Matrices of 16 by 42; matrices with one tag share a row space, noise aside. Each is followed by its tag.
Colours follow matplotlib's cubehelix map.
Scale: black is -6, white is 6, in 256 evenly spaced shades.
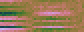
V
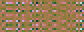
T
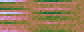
V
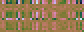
T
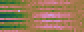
V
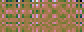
T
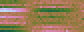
V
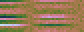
V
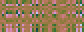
T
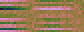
V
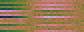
V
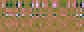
T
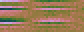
V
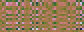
T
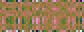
T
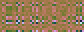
T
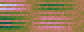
V
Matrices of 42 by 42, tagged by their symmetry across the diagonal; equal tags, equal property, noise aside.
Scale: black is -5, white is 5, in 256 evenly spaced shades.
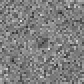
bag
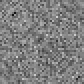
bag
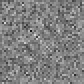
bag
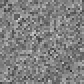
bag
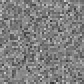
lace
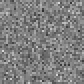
lace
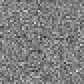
lace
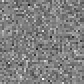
lace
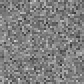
lace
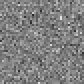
lace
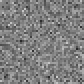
bag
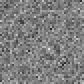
bag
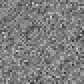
bag
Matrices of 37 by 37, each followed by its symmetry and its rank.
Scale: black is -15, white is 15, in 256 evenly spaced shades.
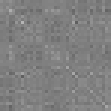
symmetric, rank five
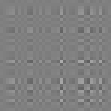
symmetric, rank one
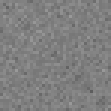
symmetric, full rank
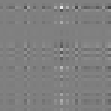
neither, rank one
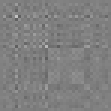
symmetric, rank three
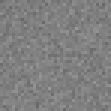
neither, full rank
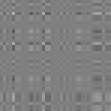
symmetric, rank one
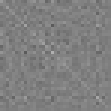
symmetric, rank five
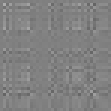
symmetric, rank three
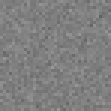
neither, full rank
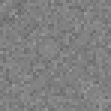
symmetric, full rank
